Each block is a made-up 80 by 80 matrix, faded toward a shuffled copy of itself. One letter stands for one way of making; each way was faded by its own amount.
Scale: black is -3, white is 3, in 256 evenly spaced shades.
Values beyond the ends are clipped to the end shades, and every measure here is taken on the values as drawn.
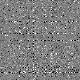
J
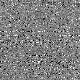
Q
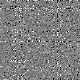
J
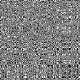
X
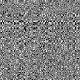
X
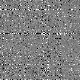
J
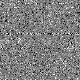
Q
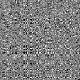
X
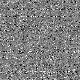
Q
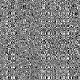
X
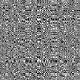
X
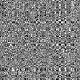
X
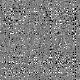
J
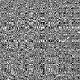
X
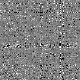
J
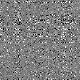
J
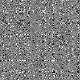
J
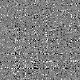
J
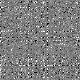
J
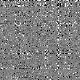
J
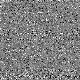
Q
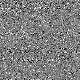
Q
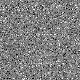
Q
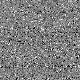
Q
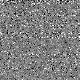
Q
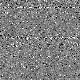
Q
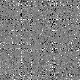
J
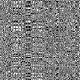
X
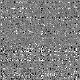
J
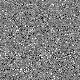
Q
